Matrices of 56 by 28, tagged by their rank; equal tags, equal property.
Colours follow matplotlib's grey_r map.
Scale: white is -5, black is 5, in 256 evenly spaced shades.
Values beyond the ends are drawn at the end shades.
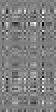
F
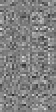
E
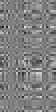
F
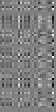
F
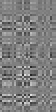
F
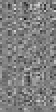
E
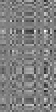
F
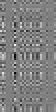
F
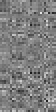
E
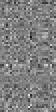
E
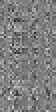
E
